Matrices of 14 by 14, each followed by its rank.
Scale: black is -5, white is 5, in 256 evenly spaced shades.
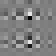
one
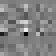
two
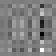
one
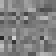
three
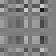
one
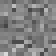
three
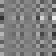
one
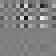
one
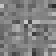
three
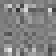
three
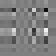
one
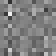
two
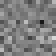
three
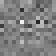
three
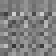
two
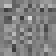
three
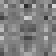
two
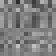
two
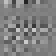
two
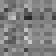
two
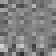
two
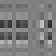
one
